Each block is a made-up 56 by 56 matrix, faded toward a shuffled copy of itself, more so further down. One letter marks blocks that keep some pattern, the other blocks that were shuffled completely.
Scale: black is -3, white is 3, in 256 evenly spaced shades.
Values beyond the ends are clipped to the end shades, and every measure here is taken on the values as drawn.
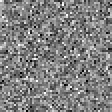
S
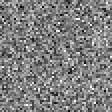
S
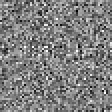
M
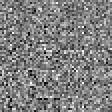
M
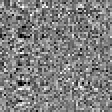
M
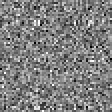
M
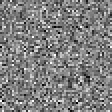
M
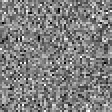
M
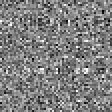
M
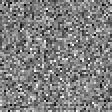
S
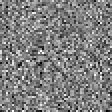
M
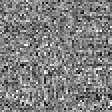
M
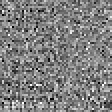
M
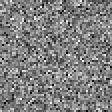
S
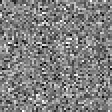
M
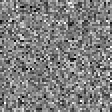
M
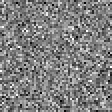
S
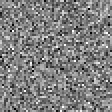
S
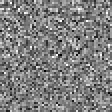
M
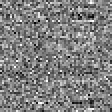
M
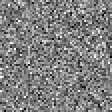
S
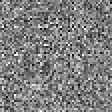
M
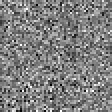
M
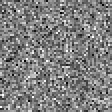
S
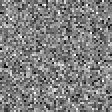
S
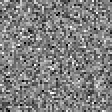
S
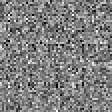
M
